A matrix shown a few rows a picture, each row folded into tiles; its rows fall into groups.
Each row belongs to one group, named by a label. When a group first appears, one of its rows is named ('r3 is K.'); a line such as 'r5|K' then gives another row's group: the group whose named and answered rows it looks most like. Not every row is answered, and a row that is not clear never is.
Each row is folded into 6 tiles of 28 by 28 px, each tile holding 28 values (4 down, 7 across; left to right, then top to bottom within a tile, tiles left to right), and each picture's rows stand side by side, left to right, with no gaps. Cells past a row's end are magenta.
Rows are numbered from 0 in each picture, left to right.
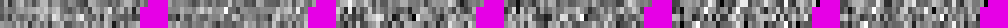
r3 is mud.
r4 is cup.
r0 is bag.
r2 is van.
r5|cup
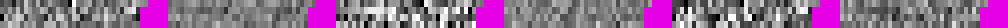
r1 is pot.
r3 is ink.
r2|bag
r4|mud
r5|pot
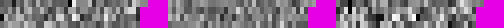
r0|mud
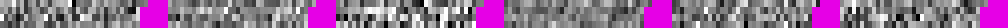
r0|van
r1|bag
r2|bag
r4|cup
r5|van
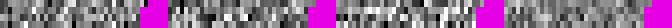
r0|cup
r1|mud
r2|bag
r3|van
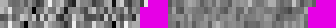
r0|ink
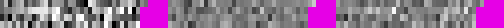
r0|bag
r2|bag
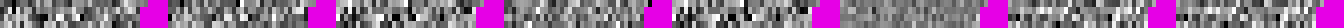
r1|mud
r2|van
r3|cup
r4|van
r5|ink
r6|bag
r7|bag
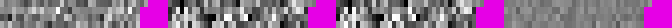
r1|mud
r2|mud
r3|ink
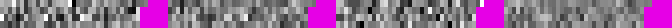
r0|van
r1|mud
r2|ink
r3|van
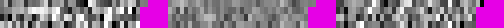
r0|bag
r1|van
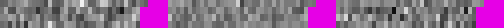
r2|pot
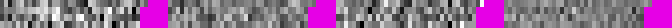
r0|bag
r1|mud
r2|ink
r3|pot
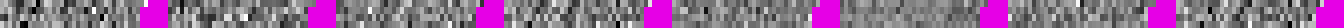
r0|ink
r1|mud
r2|cup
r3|ink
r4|ink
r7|ink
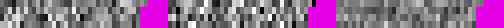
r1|cup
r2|pot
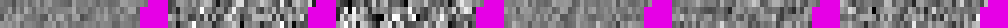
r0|mud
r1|cup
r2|mud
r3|ink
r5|ink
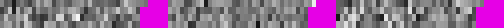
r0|mud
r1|ink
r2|mud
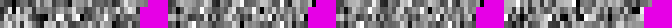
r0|mud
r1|cup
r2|cup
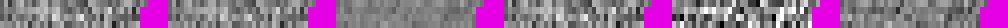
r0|bag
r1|bag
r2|pot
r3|bag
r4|bag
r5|pot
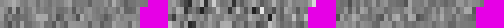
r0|van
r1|ink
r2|mud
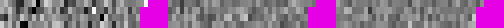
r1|mud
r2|ink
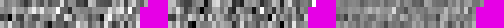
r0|bag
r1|ink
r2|bag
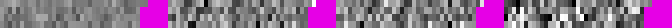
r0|van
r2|ink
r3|mud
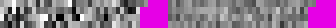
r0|van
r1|bag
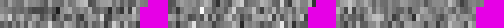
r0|pot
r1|cup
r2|van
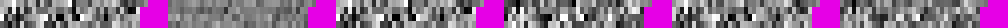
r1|pot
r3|mud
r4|van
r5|mud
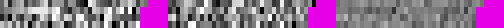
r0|bag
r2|pot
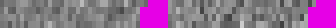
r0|pot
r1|ink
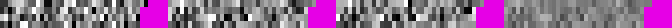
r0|cup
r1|van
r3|van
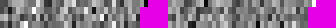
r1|ink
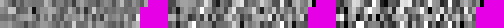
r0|ink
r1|cup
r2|cup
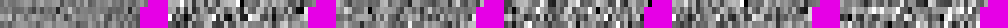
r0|pot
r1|van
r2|ink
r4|van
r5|bag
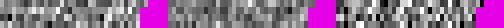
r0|bag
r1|pot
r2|cup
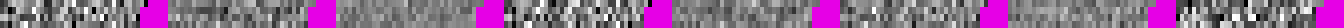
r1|pot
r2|van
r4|pot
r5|cup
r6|bag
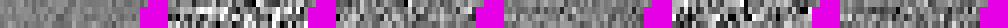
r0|ink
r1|bag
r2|mud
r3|pot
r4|van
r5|pot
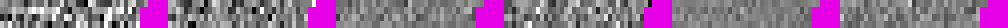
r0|bag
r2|mud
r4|pot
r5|van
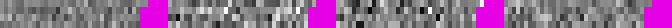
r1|bag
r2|ink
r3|van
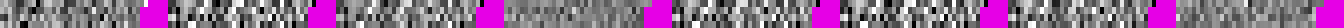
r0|ink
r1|cup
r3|pot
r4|cup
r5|cup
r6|cup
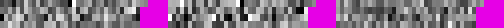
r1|van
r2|pot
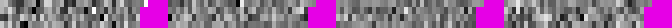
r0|ink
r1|mud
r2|pot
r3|van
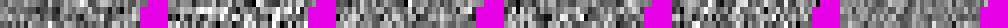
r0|pot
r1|bag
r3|mud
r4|cup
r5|ink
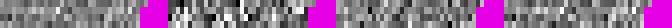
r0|bag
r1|mud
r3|bag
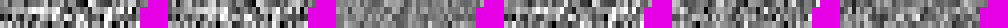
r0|bag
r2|ink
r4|ink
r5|mud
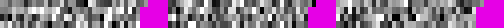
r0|bag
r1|cup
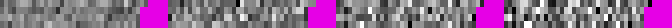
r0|pot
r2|cup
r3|cup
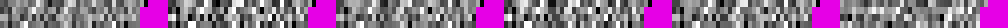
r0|cup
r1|cup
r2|cup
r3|cup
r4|cup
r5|bag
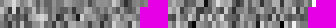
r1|ink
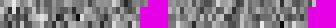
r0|van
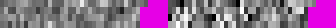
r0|pot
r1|mud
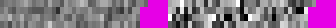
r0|pot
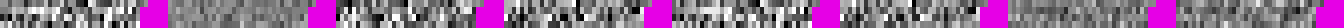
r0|bag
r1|ink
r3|van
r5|van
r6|pot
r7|pot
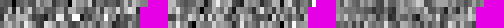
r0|mud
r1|ink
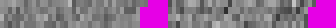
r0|van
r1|pot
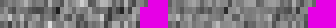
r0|pot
